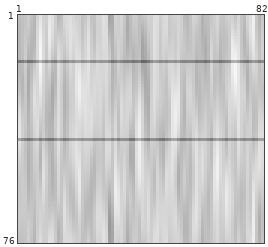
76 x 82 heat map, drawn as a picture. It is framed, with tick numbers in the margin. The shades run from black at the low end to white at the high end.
Histogram: skewed, a long tail of low values. Odd lines: rows 16 and 42. Grain: streaks running down. Average level on the scale: 80%.
